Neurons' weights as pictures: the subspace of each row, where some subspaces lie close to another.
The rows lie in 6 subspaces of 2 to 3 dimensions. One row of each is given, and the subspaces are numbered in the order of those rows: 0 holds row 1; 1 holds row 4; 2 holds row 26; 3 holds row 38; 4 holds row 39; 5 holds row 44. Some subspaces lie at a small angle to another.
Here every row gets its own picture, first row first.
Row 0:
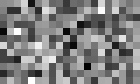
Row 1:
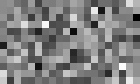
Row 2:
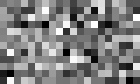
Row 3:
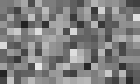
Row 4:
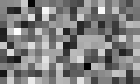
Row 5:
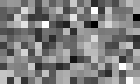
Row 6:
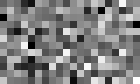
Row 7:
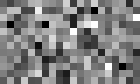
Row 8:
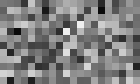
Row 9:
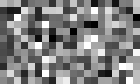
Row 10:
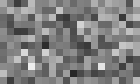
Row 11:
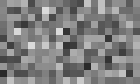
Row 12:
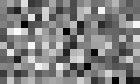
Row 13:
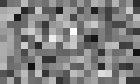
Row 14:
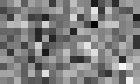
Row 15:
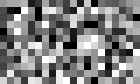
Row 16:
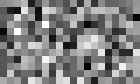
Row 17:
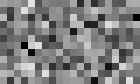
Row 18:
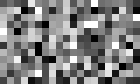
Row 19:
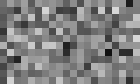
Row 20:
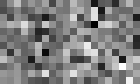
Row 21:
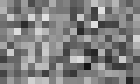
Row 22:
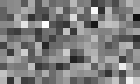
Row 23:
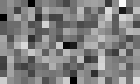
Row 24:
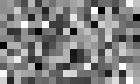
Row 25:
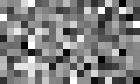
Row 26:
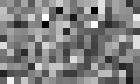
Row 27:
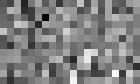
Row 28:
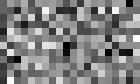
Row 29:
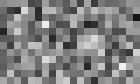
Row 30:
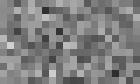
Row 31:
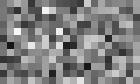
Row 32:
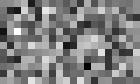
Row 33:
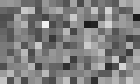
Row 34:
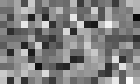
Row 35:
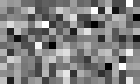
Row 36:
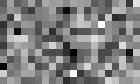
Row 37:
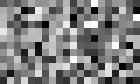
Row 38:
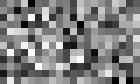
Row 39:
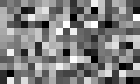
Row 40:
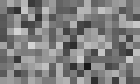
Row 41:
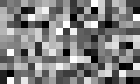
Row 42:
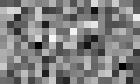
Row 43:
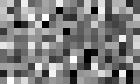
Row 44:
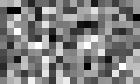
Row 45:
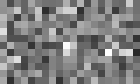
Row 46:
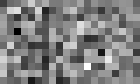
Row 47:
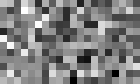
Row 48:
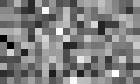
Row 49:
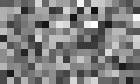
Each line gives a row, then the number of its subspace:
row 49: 2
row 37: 4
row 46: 5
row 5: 1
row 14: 5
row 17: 3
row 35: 0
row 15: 1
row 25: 3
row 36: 0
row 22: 1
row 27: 2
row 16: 1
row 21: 5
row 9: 5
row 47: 2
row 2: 4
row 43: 2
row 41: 4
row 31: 2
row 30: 2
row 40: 3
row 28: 0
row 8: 4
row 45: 0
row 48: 2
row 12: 3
